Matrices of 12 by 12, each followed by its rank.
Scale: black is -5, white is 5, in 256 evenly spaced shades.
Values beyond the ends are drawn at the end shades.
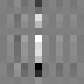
one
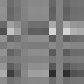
one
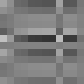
one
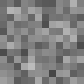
full rank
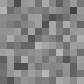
full rank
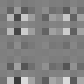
one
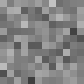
full rank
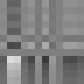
one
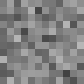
full rank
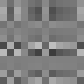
one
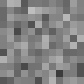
full rank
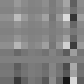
one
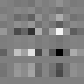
one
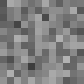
full rank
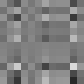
one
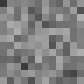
full rank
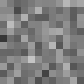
full rank
